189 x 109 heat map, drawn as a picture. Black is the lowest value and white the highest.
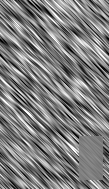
On average the colour sits 50% of the way up the scale. The bottom right is the calmest part. In the bottom right lies a patch that is calmer than the rest. The histogram is bell-shaped. No row or column stands out.
